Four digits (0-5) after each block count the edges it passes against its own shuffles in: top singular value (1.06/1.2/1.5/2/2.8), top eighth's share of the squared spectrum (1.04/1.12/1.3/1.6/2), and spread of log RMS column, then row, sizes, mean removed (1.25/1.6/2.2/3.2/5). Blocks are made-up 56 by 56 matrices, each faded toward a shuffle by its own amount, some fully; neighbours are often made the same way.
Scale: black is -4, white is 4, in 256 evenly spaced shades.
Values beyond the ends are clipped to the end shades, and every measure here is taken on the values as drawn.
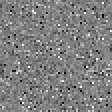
0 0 0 0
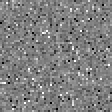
0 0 0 0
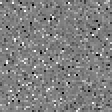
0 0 0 0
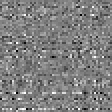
3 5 2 3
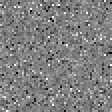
1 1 0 0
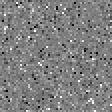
0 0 0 0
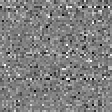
3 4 1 2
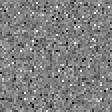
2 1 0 1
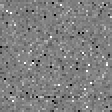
1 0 0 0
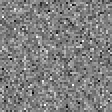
1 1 0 0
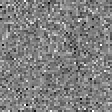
3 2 0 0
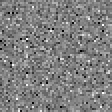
0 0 0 0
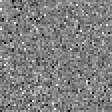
2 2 0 0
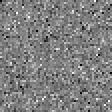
1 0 0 0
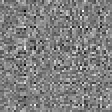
4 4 2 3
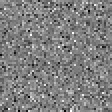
1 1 0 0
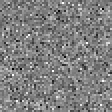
1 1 0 0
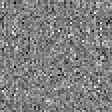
3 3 1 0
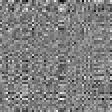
4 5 3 3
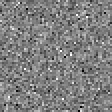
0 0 0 0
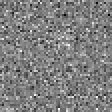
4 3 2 2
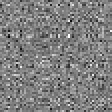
4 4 2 2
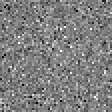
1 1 0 0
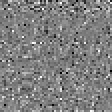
3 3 2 2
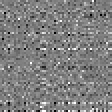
4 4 2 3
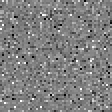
2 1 0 0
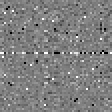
4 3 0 2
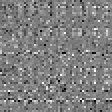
4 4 2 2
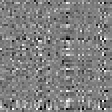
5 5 3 3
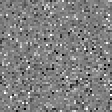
2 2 0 1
